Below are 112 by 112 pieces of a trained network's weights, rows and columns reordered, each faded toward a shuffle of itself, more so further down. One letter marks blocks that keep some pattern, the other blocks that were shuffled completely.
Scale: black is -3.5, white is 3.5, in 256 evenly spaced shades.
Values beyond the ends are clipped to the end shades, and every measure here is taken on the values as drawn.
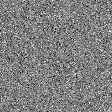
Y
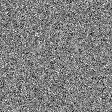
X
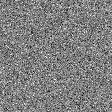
X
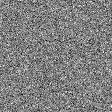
Y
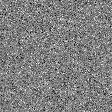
X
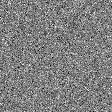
X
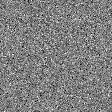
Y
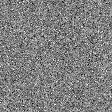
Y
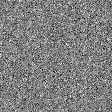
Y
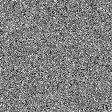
X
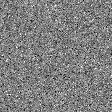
Y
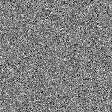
Y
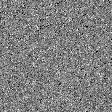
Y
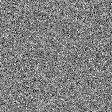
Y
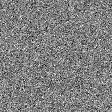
X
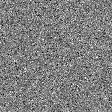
X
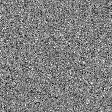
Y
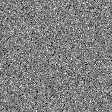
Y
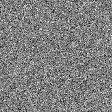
Y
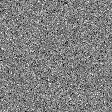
X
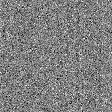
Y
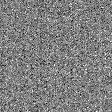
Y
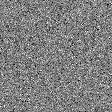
X
